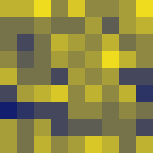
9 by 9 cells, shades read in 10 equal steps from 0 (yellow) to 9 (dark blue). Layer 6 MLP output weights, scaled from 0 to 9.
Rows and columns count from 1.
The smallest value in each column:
2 2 0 1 1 1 0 2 0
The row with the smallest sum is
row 1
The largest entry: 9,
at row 7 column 1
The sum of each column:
40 46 33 40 33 31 31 36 39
